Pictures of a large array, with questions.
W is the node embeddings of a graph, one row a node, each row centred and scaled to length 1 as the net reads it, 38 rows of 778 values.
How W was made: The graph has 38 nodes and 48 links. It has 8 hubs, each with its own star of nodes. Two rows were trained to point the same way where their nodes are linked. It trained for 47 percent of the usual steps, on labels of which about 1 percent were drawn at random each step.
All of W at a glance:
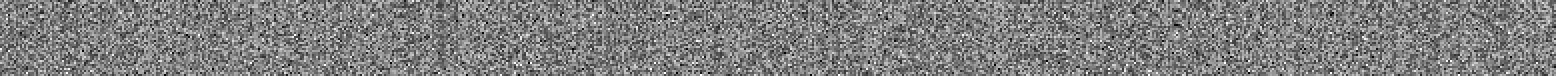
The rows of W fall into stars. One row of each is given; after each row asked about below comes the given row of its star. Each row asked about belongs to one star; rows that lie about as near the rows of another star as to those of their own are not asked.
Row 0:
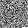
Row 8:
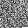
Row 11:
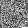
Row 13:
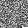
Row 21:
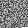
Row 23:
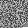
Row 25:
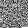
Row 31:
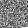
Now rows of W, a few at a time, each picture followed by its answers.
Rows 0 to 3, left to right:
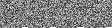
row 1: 13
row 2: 31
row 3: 25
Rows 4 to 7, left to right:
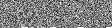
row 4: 11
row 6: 21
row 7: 8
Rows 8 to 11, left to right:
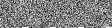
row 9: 21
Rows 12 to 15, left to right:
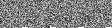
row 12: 21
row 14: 23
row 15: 13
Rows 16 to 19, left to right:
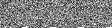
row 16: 0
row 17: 31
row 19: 0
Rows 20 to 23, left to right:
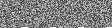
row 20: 13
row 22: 0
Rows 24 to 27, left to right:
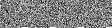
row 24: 8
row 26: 0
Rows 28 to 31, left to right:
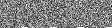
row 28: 11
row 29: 13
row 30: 21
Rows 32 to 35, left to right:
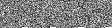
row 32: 0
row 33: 8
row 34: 23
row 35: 21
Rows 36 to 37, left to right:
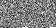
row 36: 23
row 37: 11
